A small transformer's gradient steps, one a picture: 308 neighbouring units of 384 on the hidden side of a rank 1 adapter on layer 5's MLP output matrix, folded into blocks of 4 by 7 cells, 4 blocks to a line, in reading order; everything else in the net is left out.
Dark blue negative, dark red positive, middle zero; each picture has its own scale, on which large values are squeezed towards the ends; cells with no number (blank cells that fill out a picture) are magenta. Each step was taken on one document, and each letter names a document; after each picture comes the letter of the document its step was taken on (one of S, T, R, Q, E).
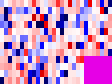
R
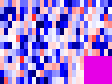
R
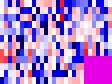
R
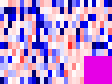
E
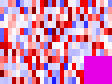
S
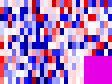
E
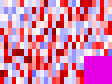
S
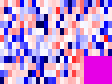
R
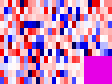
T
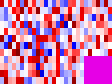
T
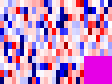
S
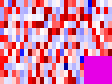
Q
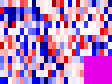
E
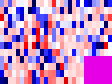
E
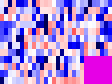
R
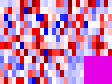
E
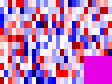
R
